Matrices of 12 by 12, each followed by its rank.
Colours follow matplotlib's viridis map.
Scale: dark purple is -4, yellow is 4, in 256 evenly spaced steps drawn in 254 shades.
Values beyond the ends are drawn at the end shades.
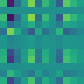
one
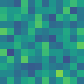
full rank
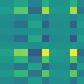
one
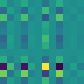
one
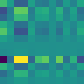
one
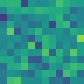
full rank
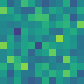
full rank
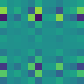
one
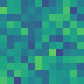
full rank
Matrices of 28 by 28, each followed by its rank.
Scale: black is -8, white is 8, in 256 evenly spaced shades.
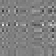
two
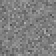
full rank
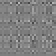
two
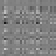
two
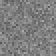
full rank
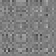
three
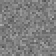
full rank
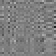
three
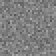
full rank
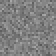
full rank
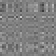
two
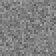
full rank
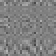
three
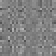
three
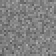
full rank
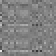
three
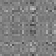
three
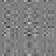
two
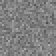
full rank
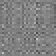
three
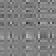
two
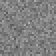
full rank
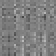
three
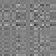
two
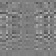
two
